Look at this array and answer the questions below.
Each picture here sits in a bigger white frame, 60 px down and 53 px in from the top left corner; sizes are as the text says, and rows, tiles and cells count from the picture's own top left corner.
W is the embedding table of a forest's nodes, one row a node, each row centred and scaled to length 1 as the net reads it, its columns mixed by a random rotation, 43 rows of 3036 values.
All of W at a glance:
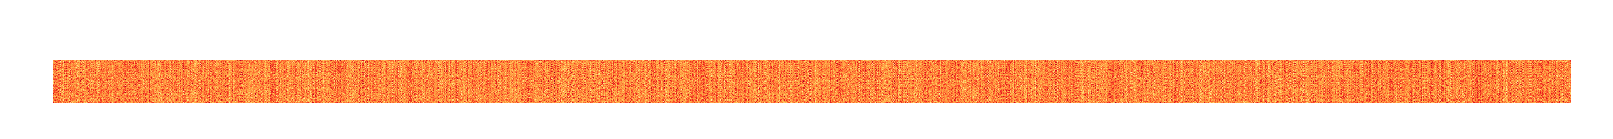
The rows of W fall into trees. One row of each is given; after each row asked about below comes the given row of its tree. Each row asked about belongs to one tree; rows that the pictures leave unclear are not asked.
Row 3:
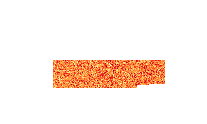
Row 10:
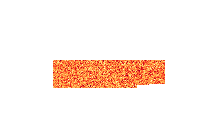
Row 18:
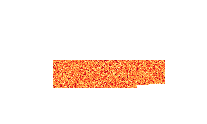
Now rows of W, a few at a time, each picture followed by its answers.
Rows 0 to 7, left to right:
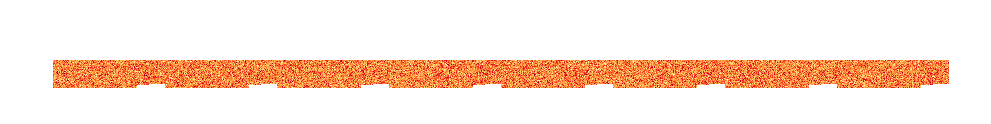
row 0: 3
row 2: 10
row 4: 10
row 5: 3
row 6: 10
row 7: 3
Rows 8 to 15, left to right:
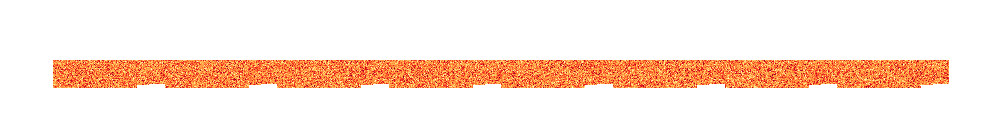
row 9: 18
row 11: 10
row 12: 3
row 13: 10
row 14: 3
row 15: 10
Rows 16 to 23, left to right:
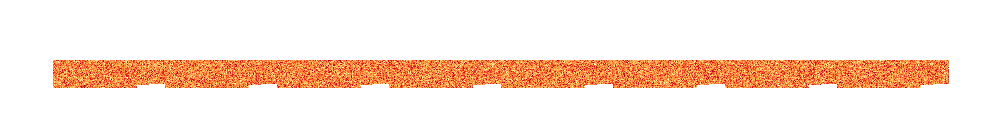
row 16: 10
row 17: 3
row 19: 10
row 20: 3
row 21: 3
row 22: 10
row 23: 3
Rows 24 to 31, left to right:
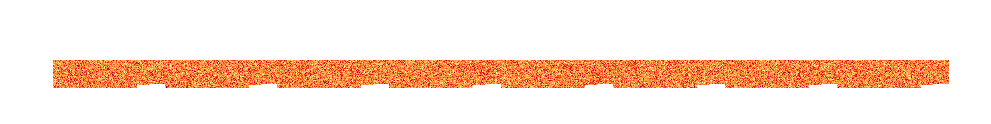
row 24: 10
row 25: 18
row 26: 10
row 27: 3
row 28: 3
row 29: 10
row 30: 10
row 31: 18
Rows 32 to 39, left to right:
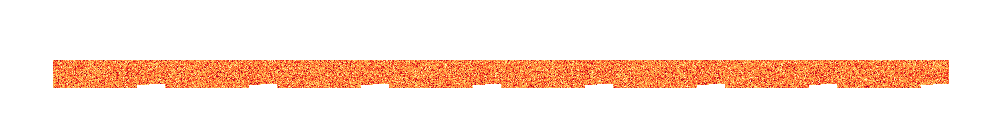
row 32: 10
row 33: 18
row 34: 18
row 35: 3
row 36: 10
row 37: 18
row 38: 3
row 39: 10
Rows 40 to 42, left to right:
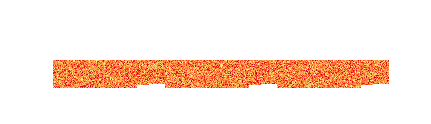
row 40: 10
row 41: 3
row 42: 18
